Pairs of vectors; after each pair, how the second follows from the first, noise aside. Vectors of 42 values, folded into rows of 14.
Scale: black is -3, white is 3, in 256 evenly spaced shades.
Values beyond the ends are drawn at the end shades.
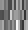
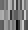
negated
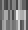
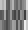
wrapped around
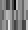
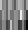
wrapped around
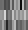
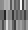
negated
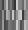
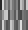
wrapped around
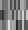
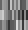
negated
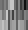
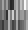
negated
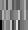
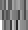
negated
